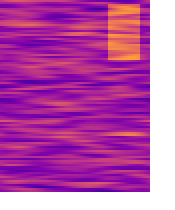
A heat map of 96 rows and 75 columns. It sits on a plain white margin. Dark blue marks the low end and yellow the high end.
Ninth with the highest average: top right. Grain: streaks across. Odd patch: higher, in the top right. Mirror symmetry: none.
